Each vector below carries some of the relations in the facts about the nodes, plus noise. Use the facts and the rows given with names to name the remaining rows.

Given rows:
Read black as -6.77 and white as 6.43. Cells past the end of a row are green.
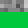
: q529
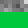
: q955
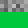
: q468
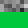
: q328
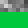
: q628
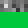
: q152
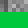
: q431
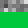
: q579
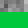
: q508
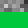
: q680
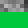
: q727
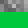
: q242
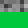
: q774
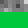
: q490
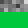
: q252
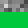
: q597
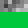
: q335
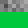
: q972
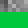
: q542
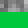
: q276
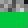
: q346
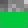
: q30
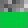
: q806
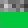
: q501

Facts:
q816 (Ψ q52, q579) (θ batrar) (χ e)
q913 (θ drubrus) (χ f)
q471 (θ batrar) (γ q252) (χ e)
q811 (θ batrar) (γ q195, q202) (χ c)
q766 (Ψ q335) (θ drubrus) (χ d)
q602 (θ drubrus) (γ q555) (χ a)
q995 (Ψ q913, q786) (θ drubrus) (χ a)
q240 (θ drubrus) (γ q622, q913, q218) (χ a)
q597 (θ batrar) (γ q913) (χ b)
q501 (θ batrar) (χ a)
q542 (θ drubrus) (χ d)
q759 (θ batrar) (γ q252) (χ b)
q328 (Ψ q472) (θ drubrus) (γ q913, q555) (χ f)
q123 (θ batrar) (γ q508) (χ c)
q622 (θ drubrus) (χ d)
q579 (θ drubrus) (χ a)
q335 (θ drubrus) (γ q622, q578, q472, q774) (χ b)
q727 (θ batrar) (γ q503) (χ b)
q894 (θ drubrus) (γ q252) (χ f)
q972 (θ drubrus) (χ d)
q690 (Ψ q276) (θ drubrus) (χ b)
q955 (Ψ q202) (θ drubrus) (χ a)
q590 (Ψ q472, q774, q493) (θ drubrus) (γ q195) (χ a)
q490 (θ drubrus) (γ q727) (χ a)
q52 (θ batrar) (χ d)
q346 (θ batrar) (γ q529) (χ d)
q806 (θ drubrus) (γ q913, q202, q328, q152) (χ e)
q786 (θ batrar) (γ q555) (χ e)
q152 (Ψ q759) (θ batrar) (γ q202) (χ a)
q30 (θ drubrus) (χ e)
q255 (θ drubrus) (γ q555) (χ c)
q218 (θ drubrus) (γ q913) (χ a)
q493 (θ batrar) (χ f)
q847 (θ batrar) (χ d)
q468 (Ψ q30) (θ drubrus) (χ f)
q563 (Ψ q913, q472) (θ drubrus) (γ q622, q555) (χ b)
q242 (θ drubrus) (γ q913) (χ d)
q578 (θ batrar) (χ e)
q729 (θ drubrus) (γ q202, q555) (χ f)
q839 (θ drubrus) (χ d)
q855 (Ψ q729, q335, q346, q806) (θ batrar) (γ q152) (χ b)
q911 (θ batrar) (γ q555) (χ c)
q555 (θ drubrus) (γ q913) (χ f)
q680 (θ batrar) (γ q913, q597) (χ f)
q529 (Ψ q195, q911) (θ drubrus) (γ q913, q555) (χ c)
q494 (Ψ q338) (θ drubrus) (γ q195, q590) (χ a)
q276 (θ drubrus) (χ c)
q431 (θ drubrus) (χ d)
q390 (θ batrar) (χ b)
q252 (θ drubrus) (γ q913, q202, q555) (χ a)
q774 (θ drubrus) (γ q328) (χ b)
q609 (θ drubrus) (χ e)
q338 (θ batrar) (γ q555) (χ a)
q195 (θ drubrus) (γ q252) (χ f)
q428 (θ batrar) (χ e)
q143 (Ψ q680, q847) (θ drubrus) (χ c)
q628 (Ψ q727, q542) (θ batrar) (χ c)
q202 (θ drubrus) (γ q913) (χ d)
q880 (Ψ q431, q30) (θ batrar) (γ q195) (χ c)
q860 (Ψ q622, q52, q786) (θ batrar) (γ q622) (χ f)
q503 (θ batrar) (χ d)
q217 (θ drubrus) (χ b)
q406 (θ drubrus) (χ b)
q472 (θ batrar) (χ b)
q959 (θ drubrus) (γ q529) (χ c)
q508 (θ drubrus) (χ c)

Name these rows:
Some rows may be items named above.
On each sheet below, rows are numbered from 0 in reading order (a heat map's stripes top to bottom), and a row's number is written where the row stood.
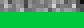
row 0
q471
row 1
q255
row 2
q472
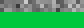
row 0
q494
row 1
q242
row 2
q195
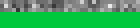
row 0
q152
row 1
q501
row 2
q30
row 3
q729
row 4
q468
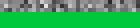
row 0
q597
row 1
q786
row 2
q913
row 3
q680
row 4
q471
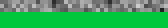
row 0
q894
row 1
q759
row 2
q202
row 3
q811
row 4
q555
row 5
q563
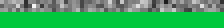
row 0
q52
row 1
q338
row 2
q471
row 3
q602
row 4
q729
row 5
q855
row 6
q995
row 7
q911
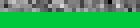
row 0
q622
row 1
q590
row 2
q880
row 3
q493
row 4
q152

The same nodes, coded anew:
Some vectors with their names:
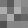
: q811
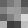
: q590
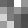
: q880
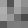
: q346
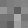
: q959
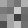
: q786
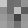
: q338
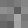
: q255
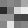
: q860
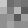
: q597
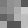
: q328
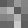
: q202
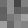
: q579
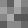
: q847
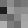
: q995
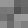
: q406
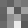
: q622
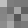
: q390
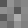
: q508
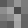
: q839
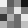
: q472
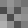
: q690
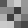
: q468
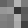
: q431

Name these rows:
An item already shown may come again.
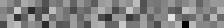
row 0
q786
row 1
q335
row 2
q806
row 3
q52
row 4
q816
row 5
q494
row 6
q855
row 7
q529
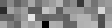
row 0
q995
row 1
q855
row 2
q563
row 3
q152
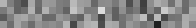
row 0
q774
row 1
q911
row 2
q628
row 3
q152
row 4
q579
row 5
q766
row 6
q555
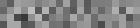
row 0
q52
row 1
q471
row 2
q729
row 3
q494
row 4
q680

